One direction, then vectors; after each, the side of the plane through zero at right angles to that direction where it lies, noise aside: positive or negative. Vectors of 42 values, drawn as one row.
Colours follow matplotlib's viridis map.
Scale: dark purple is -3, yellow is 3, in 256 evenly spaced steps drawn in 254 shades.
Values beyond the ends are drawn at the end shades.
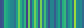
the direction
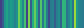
positive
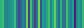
negative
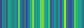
positive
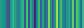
negative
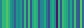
positive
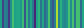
negative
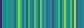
positive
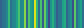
positive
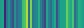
negative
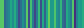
negative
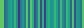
negative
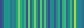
positive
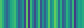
negative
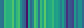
positive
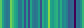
negative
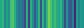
negative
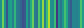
negative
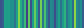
positive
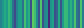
positive
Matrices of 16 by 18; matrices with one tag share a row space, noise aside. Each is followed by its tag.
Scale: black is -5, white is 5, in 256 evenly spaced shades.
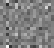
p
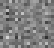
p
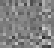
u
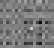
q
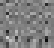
p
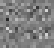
p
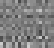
q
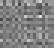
q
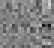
u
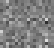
p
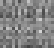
q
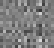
q
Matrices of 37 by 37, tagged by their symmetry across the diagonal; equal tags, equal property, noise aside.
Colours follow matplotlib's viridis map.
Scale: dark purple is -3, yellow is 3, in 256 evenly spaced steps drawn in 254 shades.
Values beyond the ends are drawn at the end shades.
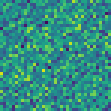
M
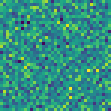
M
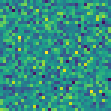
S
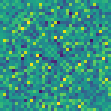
M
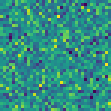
S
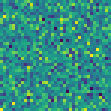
S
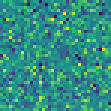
S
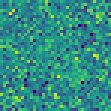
M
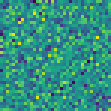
M
